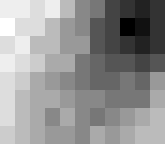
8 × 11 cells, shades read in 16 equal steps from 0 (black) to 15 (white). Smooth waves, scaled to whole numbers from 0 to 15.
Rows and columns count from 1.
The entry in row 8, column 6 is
8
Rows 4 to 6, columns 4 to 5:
10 10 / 9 8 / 10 9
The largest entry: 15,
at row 2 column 1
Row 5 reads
13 12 10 9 8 7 6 6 7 6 9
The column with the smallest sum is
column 10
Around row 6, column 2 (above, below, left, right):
12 11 13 10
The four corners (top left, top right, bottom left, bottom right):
14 3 12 11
